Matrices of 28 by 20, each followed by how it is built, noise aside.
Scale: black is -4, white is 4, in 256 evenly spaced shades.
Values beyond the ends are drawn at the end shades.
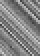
Toeplitz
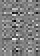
low rank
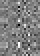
low rank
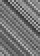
Toeplitz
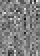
low rank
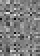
low rank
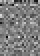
low rank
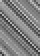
Toeplitz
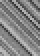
Toeplitz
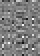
low rank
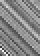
Toeplitz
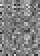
low rank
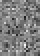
low rank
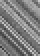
Toeplitz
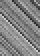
Toeplitz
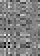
low rank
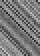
Toeplitz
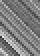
Toeplitz
